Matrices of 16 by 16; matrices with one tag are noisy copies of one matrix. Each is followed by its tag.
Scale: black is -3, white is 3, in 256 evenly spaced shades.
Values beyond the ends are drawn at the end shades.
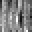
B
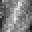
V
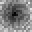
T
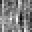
B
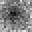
T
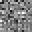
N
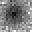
T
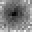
T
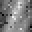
V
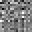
N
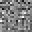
N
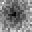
T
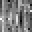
B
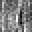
B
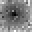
T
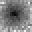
T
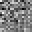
N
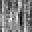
B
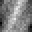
V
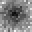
T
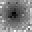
T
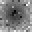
T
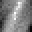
V
